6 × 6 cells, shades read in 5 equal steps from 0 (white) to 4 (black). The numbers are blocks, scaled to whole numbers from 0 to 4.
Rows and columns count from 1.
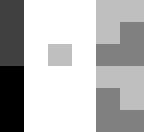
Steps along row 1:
down same same up same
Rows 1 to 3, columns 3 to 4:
0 0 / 0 0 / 1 0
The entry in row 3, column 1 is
3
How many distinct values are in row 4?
3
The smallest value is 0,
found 17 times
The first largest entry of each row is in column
1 1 1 1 1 1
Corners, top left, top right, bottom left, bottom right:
3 1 4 2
